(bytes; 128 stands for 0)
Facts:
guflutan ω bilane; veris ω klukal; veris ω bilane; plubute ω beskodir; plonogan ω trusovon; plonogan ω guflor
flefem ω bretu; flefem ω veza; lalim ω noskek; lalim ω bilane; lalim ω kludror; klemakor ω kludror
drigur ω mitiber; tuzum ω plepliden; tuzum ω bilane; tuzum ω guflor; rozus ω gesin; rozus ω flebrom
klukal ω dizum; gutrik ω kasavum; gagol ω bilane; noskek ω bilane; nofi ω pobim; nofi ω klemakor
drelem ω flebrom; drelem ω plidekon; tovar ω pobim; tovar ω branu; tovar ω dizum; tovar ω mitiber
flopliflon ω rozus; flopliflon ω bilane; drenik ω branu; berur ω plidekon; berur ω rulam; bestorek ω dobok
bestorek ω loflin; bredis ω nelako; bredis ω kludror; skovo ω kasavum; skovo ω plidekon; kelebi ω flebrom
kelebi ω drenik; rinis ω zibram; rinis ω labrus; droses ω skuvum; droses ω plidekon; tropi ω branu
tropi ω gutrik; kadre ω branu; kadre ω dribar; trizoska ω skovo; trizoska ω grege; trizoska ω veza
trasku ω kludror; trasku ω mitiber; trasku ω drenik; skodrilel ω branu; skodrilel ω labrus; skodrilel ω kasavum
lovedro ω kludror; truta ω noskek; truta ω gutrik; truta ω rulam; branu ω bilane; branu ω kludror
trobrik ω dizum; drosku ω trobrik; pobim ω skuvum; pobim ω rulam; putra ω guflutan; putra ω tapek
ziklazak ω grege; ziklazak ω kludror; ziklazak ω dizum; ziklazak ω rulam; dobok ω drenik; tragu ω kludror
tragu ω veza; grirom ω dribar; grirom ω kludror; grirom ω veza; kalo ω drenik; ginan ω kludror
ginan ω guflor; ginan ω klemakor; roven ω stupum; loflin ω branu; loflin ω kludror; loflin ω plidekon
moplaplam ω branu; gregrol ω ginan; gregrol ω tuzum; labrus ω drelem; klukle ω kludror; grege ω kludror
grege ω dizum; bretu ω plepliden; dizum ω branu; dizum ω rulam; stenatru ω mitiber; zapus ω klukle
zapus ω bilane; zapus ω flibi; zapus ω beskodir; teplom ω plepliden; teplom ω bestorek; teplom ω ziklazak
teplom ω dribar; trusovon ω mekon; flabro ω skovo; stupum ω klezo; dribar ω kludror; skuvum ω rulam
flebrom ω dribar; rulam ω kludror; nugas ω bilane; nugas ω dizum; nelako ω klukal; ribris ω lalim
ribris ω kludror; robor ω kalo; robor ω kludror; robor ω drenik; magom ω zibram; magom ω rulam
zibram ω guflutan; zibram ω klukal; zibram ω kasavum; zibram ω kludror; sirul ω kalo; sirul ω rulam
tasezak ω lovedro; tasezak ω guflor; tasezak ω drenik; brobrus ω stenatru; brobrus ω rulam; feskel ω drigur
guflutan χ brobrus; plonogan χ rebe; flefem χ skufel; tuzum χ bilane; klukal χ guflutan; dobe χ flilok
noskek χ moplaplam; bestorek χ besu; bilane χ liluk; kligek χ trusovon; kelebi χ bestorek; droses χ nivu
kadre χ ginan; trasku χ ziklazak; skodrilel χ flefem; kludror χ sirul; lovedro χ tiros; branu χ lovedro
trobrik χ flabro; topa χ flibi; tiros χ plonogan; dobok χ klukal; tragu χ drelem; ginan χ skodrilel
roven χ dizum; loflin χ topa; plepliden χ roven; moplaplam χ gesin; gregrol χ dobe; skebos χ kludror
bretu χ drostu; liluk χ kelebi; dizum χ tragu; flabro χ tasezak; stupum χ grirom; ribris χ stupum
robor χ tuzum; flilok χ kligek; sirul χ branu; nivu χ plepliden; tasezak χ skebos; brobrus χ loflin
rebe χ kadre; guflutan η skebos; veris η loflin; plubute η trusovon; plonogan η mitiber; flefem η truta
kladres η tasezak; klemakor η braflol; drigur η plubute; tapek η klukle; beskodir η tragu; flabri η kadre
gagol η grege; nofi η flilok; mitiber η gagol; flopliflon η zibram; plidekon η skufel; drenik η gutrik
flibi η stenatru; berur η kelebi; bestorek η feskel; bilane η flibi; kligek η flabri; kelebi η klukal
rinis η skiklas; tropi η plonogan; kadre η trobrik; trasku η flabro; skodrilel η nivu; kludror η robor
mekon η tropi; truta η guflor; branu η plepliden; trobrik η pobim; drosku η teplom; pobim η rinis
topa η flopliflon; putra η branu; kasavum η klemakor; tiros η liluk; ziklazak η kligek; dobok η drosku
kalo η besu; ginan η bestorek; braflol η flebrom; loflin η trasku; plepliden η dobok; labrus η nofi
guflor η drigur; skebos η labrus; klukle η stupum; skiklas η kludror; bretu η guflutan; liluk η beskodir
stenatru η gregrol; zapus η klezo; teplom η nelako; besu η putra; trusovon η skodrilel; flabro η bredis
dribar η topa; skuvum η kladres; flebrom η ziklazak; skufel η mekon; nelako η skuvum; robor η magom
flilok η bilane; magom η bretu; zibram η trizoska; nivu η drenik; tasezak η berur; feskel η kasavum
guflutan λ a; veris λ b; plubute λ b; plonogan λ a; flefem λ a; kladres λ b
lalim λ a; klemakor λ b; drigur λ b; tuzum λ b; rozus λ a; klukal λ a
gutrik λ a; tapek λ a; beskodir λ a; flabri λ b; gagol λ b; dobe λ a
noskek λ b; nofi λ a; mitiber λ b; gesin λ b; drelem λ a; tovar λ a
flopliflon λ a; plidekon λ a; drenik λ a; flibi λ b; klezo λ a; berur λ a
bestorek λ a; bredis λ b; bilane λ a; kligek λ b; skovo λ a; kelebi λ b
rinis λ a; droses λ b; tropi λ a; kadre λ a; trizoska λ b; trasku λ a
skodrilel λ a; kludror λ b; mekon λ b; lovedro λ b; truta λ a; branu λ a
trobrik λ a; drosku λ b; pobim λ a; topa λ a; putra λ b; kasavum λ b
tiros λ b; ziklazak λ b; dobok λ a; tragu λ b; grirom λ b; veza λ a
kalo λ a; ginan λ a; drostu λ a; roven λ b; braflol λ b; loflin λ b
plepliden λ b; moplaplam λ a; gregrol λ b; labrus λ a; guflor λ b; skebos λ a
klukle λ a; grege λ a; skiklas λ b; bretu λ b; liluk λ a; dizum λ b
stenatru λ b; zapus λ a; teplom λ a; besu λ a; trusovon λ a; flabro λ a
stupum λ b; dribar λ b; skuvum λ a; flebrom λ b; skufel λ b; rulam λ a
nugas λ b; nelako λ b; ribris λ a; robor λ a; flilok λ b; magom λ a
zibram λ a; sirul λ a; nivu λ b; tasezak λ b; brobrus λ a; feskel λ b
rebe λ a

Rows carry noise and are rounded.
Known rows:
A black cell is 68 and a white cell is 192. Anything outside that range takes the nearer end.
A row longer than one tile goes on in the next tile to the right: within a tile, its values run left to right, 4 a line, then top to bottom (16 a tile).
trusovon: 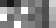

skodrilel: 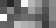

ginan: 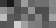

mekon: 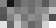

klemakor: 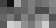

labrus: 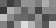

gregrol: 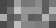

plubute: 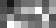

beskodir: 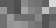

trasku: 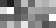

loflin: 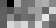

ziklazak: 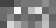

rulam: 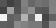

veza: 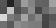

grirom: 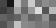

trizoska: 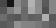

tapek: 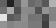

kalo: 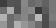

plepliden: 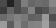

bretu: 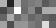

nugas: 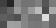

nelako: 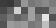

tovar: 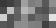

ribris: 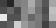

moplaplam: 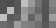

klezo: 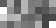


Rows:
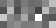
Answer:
bilane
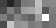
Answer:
drigur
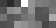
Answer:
teplom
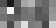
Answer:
tropi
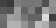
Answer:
braflol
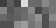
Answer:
skuvum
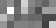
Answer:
drostu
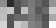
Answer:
plonogan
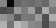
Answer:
guflutan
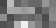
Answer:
nofi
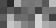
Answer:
kasavum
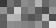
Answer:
roven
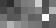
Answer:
putra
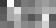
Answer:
flilok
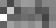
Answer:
rozus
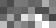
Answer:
kludror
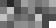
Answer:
plidekon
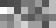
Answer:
topa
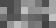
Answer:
zapus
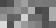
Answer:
robor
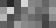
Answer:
flefem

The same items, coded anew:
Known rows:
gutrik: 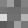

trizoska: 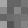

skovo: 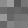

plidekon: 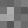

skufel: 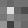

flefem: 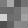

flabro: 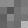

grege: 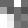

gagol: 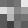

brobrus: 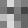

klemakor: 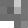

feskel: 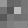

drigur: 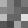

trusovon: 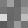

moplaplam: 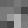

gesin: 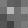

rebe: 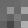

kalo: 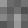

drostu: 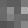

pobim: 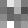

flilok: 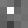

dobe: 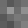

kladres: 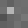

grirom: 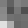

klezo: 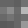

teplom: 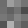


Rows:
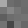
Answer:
stupum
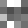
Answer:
skuvum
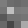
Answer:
tiros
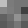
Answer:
tasezak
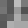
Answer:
trobrik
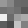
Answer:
skodrilel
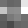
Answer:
noskek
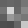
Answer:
skebos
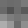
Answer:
trasku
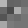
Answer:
flebrom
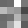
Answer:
dizum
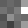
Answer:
flopliflon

